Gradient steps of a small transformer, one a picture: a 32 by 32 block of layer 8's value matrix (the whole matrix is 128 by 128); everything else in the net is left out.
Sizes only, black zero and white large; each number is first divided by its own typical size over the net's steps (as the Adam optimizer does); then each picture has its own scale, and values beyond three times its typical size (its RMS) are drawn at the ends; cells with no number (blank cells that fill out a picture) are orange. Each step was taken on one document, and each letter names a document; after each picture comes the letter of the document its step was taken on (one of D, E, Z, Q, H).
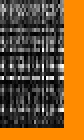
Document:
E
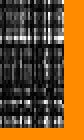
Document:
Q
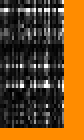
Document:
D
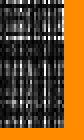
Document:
Q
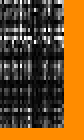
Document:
Q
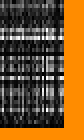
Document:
E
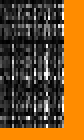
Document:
D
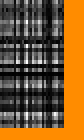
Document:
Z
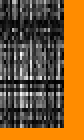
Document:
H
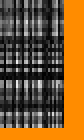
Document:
Z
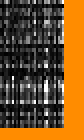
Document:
D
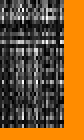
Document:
E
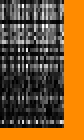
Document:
E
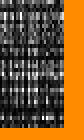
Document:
E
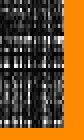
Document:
Q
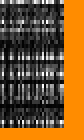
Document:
E
